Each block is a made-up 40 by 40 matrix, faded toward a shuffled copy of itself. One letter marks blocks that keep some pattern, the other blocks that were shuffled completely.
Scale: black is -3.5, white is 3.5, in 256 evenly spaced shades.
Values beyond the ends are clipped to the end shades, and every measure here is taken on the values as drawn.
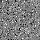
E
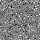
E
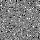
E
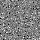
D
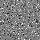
D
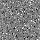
D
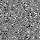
E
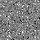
E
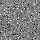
E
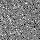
D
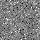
D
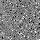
D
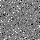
D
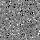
E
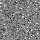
E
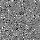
E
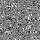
E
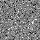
D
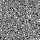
E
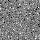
D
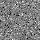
E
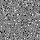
E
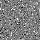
D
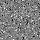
D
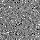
E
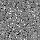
E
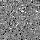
E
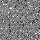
E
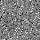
D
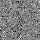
E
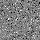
D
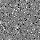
D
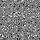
E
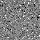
E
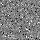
D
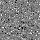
E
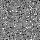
E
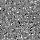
E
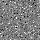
D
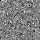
E
